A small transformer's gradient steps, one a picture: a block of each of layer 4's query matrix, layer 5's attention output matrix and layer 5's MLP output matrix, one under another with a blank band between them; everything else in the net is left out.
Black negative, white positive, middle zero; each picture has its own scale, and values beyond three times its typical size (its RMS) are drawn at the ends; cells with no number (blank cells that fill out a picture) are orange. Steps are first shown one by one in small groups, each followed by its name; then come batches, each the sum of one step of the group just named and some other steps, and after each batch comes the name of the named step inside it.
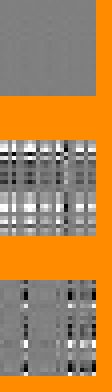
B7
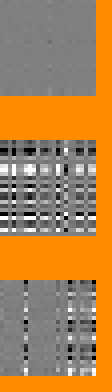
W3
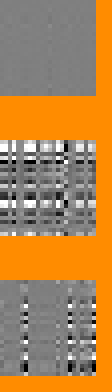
B7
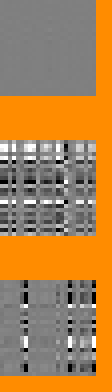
B7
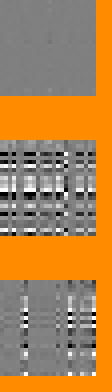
W3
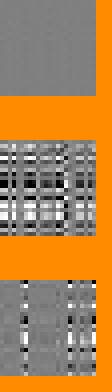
B7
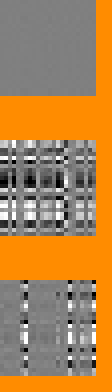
B7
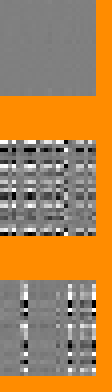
W3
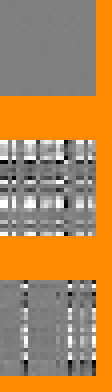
B7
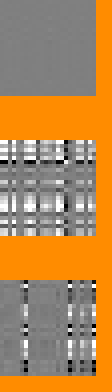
B7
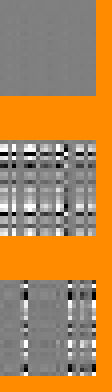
B7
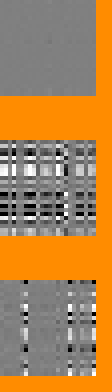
W3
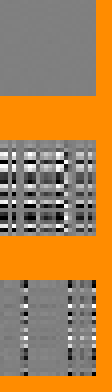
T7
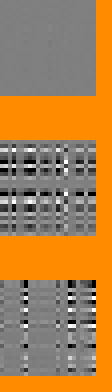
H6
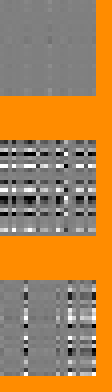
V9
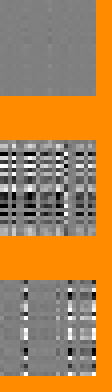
V9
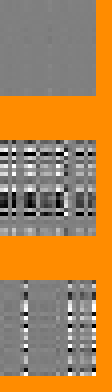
V9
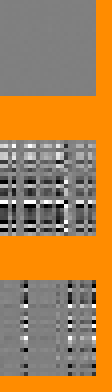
T7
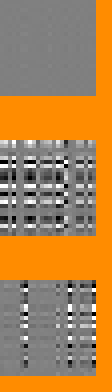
T7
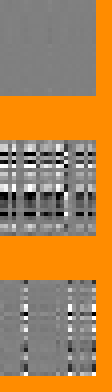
V9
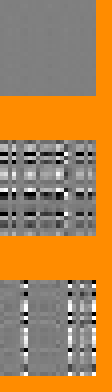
H6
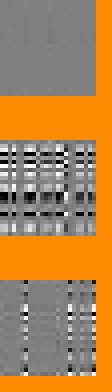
V9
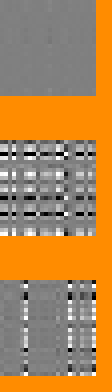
V9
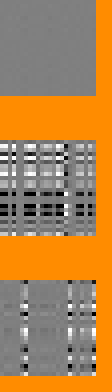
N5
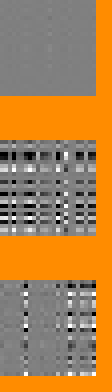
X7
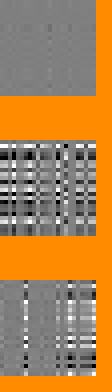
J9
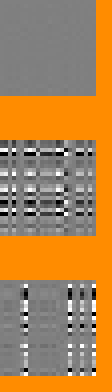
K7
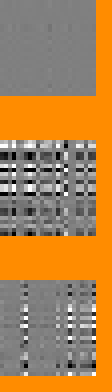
J9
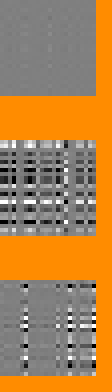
X7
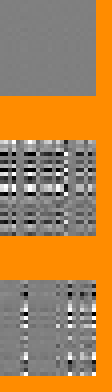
K7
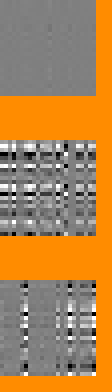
J9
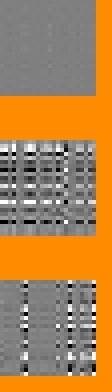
K7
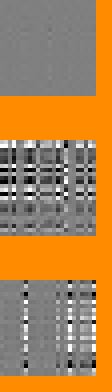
J9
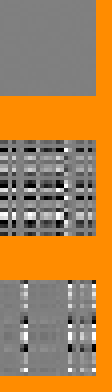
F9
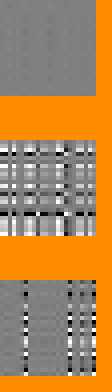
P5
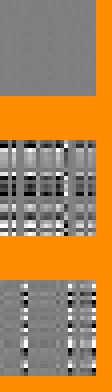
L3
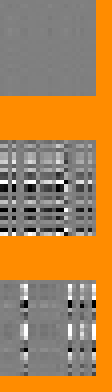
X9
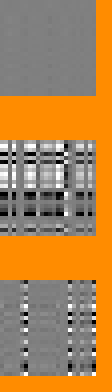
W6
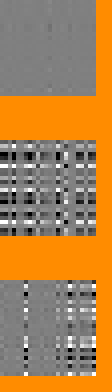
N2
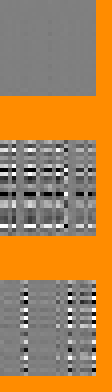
L3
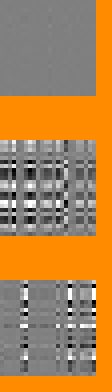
X9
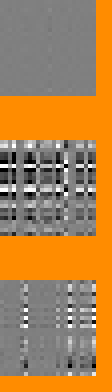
N2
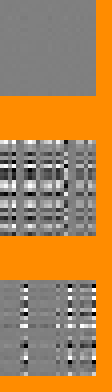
X9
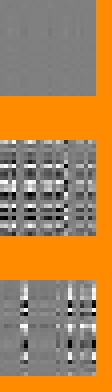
X9
